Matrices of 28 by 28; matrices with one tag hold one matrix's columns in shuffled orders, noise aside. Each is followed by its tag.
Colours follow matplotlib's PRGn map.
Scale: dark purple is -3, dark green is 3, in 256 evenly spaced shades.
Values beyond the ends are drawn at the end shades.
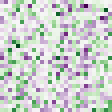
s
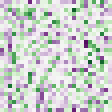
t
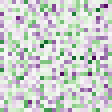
s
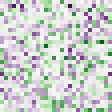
s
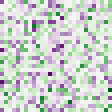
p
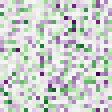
p
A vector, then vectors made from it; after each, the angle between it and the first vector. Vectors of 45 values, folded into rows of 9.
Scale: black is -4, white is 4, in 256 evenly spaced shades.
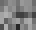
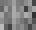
orthogonal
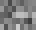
nearly opposite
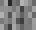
orthogonal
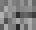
nearly parallel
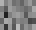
partly opposed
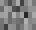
orthogonal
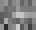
nearly opposite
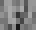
partly aligned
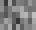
partly opposed
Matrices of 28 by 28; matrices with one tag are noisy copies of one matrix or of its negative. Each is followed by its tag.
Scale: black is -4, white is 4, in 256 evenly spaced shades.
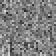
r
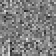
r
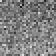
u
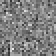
r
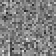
r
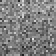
u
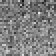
u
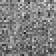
u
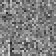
r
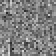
r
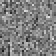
r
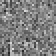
r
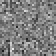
r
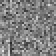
r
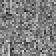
r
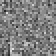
r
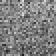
u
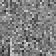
r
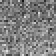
u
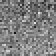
u
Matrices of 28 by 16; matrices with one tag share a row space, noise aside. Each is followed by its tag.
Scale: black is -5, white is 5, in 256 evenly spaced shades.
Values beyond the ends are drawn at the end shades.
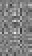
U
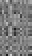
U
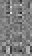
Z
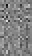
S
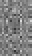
U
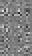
S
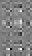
Z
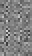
S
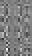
S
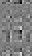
Z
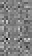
S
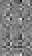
Z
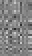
U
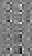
Z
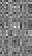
U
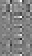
Z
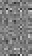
U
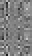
S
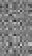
U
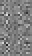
S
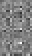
Z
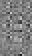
Z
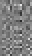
Z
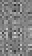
U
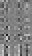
S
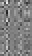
S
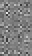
S
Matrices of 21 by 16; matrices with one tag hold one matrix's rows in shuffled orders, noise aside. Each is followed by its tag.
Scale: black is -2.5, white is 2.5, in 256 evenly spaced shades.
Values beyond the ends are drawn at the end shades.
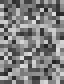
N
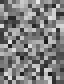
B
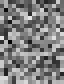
N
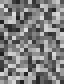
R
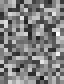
R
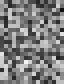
N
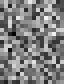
B
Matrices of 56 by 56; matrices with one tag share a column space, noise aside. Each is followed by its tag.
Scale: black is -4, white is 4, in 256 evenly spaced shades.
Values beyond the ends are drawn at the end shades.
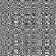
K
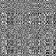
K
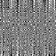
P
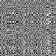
K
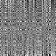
P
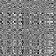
K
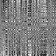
P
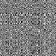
K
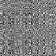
K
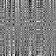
P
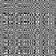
K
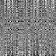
P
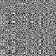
K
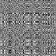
K
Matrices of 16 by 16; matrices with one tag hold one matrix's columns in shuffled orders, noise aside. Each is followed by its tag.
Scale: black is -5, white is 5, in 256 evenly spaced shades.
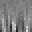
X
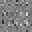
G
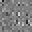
G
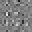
G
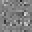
G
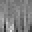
X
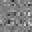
G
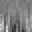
X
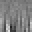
X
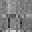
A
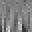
X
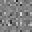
G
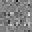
G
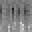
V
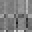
A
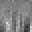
X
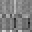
A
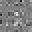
G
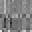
A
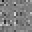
G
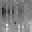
V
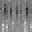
V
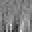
X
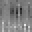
V
